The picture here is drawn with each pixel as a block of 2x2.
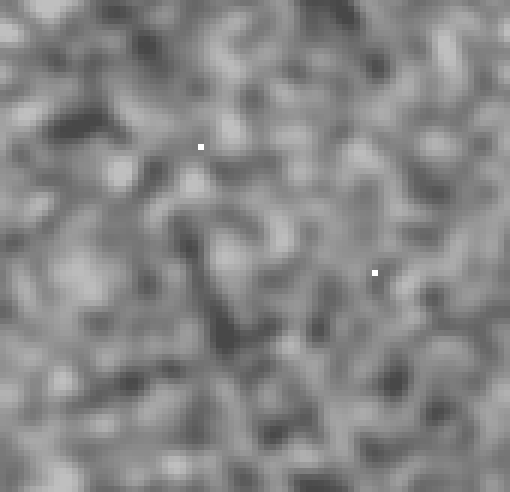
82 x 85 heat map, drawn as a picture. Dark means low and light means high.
Stripes: none. Grain: blotchy. Average level on the scale: 50%. Lone odd cells: 2, each higher than its neighbours.
